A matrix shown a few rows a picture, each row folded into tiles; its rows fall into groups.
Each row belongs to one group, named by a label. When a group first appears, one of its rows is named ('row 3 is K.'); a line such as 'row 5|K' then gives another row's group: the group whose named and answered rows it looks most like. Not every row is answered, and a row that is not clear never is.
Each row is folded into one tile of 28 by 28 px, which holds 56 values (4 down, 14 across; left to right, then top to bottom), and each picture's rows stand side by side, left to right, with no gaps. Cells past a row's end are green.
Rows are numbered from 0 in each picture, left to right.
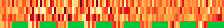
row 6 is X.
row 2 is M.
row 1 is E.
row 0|E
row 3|E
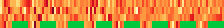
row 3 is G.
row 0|M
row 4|M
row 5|X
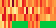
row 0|E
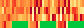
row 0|X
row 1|G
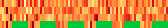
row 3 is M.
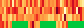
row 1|X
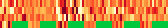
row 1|E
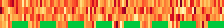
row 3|G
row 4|X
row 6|E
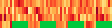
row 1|M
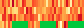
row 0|E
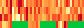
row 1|G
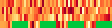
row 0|G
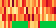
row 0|E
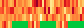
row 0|X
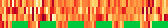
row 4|X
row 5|G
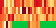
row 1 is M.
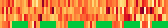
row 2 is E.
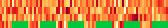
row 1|G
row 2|X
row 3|E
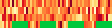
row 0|E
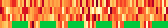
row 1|X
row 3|E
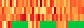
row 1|E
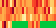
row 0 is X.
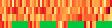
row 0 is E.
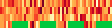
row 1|X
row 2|G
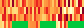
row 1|G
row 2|E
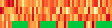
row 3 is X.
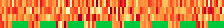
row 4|G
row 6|E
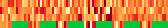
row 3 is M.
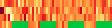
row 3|G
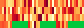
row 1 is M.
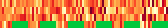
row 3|M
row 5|E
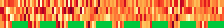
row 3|X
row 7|M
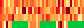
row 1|X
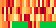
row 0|G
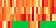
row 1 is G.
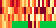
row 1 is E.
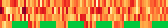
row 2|G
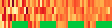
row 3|M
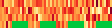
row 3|E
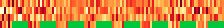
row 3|X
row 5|G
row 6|E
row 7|X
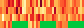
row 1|E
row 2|M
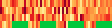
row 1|E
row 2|G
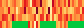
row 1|M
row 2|E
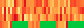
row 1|M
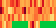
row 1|X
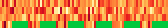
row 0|X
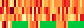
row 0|X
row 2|G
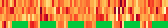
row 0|X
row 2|X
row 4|G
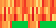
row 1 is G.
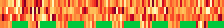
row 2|E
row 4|X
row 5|E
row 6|E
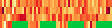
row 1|G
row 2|E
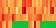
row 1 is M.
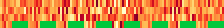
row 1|G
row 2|G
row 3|E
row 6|G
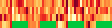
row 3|X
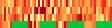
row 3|G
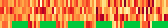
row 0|X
